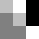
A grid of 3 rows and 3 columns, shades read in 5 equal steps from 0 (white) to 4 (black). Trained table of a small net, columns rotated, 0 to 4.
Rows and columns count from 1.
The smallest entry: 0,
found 2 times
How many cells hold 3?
0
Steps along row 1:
down up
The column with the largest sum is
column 3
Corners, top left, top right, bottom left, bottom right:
1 4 2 0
